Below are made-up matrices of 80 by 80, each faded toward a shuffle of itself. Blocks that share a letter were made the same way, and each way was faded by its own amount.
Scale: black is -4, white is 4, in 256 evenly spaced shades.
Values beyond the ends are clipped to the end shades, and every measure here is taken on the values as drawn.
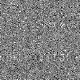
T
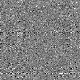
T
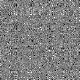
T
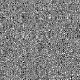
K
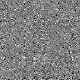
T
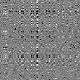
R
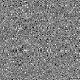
K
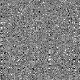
T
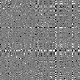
R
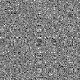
K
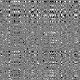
R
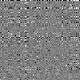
R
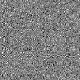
K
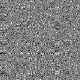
K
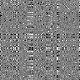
R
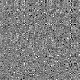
K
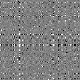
R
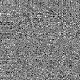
K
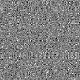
K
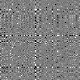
R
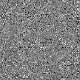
T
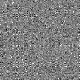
K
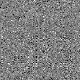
T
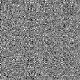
K
